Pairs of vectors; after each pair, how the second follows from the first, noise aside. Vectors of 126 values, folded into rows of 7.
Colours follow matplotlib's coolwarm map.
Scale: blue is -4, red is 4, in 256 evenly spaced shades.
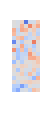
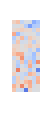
reversed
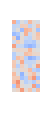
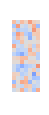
reversed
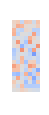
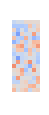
reversed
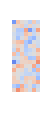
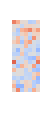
sign-scrambled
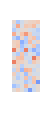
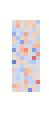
sign-scrambled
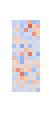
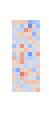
sign-scrambled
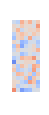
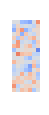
reversed
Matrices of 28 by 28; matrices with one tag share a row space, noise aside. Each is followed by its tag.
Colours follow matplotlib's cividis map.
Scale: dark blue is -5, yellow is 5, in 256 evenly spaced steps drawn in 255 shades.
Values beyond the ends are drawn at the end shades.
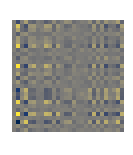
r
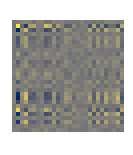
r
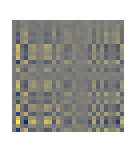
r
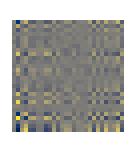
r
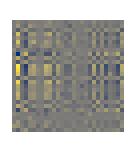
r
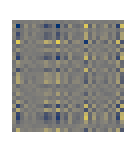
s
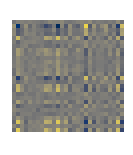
s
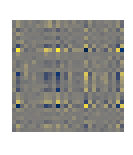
s
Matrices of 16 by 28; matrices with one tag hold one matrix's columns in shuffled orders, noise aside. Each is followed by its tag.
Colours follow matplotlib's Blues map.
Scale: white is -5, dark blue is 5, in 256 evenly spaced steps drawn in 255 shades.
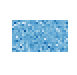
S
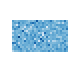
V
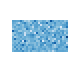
V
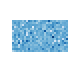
V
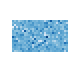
V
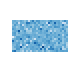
S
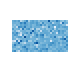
V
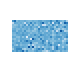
S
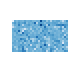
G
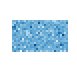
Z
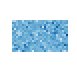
Z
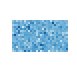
Z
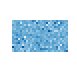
S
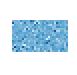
S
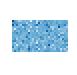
G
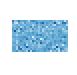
S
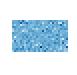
S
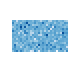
Z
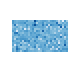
G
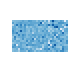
G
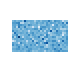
V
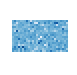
S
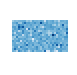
Z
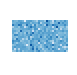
G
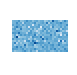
V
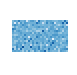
S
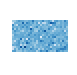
S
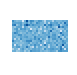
G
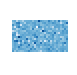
V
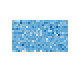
Z
